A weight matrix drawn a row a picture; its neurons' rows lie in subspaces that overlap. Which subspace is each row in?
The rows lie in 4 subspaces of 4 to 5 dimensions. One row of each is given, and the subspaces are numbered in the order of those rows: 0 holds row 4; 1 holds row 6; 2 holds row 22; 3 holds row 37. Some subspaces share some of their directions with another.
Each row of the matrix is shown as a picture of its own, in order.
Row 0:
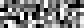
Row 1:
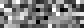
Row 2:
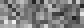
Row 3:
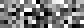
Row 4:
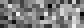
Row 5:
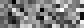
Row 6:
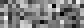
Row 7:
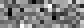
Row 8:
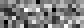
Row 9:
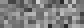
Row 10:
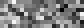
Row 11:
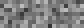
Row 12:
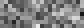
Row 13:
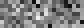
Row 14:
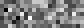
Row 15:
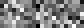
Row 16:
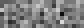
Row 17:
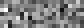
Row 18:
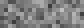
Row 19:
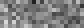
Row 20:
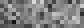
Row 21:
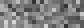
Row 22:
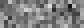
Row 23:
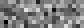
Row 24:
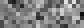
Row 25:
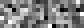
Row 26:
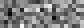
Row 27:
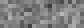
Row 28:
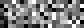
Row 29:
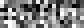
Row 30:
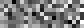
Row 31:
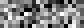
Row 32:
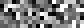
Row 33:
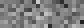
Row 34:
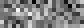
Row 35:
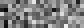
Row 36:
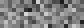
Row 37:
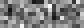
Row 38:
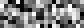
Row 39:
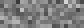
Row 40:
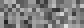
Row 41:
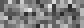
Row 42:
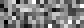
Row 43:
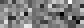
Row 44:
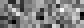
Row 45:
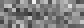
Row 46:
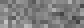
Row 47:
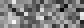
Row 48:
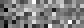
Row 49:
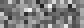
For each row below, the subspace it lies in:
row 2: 1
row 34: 2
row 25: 2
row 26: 3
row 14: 1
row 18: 1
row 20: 1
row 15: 0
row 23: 3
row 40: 1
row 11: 2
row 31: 0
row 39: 2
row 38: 0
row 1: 2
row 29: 1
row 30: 0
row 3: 2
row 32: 0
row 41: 0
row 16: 1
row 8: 3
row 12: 0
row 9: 2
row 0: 1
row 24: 2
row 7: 3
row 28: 0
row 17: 1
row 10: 1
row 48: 0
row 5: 3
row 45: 2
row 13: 2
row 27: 0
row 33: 2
